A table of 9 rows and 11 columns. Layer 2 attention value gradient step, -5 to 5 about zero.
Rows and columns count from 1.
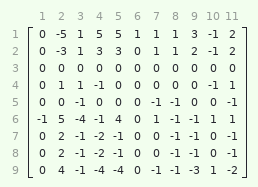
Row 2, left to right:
0 -3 1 3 3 0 1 1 2 -1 2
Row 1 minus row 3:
0 -5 1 5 5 1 1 1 3 -1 2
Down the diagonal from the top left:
0 -3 0 -1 0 0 0 -1 -3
